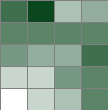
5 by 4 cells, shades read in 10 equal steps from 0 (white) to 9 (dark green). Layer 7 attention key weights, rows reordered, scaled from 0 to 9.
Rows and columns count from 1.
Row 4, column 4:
6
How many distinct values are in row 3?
3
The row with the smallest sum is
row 5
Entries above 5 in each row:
2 4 1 1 1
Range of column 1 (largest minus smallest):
7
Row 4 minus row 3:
-3 -2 1 -1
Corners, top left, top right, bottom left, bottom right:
7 4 0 6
